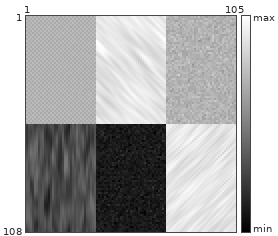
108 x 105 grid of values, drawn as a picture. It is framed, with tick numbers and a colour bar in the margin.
The table splits into 2 rows of 3 panels. Panel 1,1: high, checkered, faint in contrast. Panel 1,2: very high, slanting down to the right, faint in contrast. Panel 1,3: high, fine-grained, faint in contrast. Panel 2,1: low, streaked downward. Panel 2,2: very low, fine-grained, faint in contrast. Panel 2,3: very high, slanting up to the right, faint in contrast.
